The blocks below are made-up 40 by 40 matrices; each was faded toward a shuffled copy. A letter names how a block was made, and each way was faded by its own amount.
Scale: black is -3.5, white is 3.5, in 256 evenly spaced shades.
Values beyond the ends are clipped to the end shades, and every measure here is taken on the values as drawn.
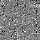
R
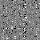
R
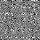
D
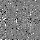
D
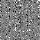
R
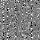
R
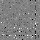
D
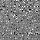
D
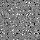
D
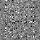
R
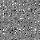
D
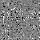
D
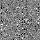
R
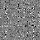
D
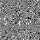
R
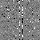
R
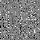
R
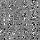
R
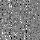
R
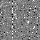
D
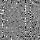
R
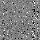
R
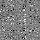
D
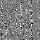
R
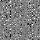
R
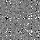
R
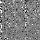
R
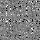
D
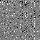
R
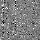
R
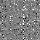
D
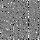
D
